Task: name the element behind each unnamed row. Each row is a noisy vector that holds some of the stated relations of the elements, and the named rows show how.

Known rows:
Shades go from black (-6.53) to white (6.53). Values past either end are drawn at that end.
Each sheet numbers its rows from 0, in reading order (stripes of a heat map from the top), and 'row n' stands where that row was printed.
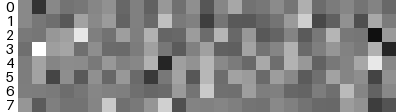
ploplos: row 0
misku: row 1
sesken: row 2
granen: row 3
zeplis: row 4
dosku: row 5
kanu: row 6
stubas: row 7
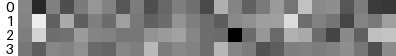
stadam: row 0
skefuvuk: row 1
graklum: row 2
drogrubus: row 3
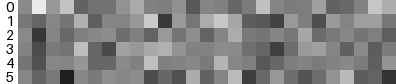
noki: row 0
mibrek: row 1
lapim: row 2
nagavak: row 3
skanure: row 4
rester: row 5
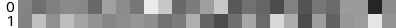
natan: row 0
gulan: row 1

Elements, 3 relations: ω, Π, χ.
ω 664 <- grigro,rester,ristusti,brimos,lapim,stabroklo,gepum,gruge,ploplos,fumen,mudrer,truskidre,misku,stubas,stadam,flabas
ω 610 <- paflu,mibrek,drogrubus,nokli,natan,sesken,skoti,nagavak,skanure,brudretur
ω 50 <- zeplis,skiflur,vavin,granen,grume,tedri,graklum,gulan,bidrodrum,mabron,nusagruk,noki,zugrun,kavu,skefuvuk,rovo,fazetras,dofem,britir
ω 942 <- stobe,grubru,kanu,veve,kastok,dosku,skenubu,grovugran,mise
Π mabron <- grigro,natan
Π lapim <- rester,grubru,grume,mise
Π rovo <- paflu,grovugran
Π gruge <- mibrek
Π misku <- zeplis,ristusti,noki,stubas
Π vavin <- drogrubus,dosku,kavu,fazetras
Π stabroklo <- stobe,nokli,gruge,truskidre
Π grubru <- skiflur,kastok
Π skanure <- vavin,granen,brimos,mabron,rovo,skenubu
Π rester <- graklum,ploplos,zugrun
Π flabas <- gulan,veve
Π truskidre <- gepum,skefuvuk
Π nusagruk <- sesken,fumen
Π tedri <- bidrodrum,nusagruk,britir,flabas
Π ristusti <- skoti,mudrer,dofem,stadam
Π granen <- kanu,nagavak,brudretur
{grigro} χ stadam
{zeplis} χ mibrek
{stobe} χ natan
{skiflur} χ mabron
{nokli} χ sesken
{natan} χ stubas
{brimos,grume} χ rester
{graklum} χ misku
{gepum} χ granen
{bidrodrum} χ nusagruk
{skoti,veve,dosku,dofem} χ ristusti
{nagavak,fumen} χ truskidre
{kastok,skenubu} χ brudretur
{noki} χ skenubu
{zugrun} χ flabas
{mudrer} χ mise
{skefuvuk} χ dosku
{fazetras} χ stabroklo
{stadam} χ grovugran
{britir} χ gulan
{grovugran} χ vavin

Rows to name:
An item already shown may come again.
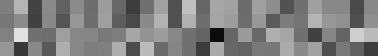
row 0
dosku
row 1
veve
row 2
graklum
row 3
truskidre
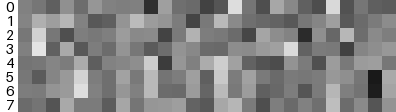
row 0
ristusti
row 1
brudretur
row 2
grume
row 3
skefuvuk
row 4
mibrek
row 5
nokli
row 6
sesken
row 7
skoti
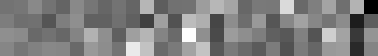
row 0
gepum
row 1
grovugran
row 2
stobe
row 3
natan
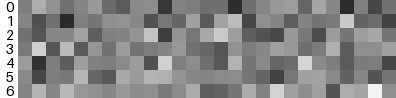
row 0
vavin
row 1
brimos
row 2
mibrek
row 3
dofem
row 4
fumen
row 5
nagavak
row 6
britir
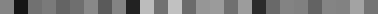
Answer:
mudrer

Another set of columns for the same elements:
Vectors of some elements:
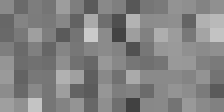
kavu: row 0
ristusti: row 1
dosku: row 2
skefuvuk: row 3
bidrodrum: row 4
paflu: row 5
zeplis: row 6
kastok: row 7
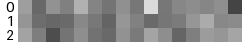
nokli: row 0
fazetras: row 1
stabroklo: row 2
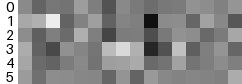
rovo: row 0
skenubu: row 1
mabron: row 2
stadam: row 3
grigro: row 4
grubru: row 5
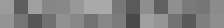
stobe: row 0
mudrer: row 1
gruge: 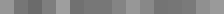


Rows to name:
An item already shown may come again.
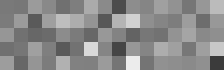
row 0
veve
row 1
truskidre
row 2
fazetras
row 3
dosku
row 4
nokli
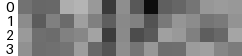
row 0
vavin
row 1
skiflur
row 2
mise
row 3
nusagruk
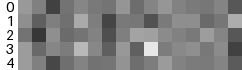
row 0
gepum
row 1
mabron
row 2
grume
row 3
mibrek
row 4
gepum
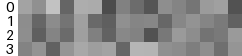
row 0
brudretur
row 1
zeplis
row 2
skiflur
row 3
fumen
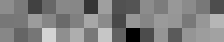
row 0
granen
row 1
veve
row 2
grovugran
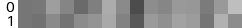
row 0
veve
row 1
skoti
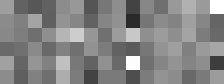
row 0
gulan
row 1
noki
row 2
nagavak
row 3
dofem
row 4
sesken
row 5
mabron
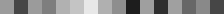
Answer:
natan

